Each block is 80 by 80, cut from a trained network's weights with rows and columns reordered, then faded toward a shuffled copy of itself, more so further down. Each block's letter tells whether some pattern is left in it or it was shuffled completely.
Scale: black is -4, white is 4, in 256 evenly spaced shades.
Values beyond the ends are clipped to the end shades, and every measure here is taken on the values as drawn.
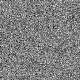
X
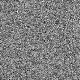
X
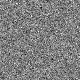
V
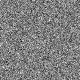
V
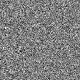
X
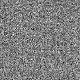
X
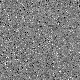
V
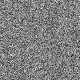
V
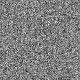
X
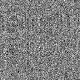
X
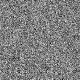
X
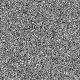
V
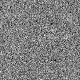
X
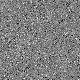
V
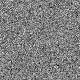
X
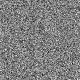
X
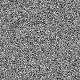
X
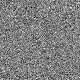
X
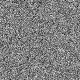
V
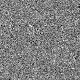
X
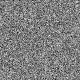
V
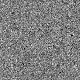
X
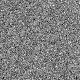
V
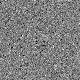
V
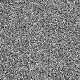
X
